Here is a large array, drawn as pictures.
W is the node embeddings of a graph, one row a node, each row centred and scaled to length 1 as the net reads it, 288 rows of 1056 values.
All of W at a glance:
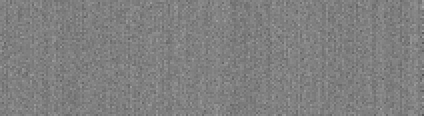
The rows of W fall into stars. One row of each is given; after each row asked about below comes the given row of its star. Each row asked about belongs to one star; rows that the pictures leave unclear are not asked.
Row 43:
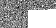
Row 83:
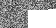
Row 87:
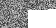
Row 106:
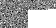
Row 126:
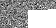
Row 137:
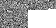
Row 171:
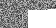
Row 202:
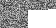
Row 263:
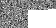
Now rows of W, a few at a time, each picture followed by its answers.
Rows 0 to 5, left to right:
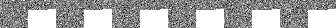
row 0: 43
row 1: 106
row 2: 83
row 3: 171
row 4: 126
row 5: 43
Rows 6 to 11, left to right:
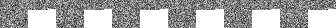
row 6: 263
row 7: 106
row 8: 106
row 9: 106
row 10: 106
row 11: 263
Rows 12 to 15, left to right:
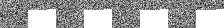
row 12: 43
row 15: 43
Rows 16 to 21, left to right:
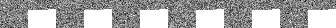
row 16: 263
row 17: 87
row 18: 87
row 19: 87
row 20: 263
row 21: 83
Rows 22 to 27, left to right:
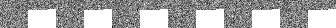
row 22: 43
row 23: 43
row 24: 126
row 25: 171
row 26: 43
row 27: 202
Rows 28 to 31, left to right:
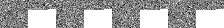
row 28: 43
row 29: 106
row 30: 263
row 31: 87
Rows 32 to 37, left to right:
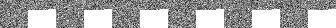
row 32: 83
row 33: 202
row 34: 126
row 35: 137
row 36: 43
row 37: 263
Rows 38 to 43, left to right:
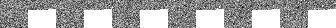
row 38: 137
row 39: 87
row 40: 83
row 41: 137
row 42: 43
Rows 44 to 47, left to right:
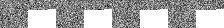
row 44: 43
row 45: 106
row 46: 87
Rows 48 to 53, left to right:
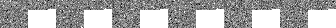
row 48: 137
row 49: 137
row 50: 263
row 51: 137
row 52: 263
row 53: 263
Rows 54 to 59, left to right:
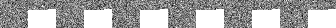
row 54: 43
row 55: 126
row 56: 171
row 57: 202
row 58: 137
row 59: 83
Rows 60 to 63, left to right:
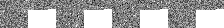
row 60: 126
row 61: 126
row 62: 87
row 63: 43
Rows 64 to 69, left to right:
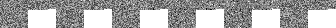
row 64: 87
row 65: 126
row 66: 263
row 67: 106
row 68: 106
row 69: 171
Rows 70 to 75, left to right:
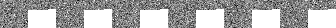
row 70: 83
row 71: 171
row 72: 43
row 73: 43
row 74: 263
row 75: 126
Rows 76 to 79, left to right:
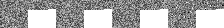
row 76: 126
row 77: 137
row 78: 87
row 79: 43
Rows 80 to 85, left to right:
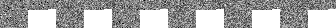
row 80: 202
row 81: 83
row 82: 263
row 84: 202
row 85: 87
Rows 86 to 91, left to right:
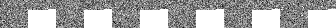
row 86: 263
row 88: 263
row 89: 43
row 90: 171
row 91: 171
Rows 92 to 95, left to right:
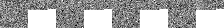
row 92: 106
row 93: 137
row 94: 106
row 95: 263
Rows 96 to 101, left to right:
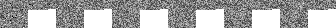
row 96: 83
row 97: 263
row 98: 126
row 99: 43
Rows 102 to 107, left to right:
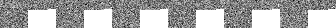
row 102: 137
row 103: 87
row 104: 83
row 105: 106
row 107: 202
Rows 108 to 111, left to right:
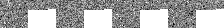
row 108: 106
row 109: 202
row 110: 202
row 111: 171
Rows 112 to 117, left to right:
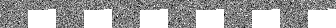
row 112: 171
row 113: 126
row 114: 43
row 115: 202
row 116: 87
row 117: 263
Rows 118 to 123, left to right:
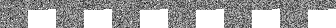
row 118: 202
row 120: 43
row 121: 43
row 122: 106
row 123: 263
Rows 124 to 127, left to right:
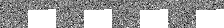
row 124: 83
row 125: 83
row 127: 106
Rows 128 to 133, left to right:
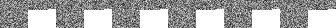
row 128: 137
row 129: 263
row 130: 263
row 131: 87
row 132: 106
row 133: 126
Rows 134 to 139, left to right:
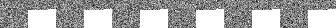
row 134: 137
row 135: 43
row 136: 43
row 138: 106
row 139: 171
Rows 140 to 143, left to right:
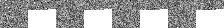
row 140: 202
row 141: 171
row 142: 126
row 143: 126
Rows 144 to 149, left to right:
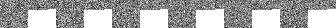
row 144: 43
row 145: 83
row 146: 202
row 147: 137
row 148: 137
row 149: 106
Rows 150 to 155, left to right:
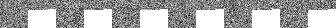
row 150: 87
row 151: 106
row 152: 83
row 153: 171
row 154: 263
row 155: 43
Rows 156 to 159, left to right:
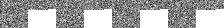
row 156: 263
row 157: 83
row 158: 202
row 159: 106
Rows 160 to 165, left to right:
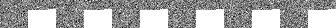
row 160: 171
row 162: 83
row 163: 83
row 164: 43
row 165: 126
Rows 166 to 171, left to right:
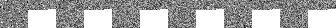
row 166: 202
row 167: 202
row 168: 126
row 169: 263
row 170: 87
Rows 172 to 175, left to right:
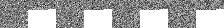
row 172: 43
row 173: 126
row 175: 202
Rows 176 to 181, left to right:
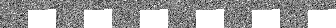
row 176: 171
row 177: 263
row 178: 43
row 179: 87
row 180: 43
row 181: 83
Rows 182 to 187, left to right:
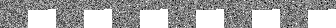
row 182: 126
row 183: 263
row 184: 137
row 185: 202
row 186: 202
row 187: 202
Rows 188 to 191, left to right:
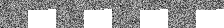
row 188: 202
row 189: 263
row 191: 83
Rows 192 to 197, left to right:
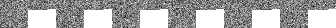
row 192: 126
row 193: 106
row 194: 126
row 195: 202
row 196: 126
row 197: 87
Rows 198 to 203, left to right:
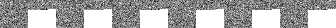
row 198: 106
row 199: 87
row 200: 171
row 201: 87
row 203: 171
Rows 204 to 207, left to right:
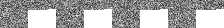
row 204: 43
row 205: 87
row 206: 83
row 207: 263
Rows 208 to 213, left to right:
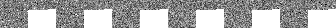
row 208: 43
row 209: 87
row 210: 43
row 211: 43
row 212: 126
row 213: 106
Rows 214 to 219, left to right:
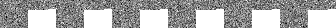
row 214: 87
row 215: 263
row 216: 263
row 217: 263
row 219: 126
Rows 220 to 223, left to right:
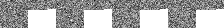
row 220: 106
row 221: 126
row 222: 43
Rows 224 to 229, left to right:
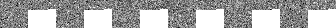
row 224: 137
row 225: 171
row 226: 263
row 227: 263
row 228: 137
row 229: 202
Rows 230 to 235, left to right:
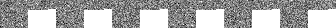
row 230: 126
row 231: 263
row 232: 106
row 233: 83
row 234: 43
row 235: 87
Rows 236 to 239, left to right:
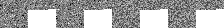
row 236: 83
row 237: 171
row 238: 87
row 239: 263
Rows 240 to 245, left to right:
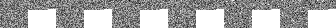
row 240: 171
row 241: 87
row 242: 87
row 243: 87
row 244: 106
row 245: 87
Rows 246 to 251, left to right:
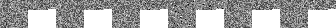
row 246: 202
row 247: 106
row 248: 83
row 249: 126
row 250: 202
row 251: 263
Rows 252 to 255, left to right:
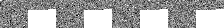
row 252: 83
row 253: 171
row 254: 87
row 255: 171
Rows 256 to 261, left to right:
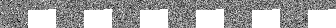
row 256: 87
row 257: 43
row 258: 43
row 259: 106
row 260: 87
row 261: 263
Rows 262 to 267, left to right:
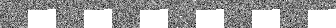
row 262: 106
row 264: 106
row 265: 126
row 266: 202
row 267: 83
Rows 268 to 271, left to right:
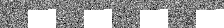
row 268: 263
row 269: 137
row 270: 106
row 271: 106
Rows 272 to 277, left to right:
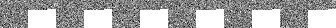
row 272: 106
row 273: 202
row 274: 83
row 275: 126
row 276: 137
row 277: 171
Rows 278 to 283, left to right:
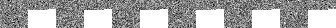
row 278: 87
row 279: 202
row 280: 137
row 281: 87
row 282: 43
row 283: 106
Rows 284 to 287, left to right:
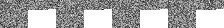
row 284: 83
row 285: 83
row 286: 171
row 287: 263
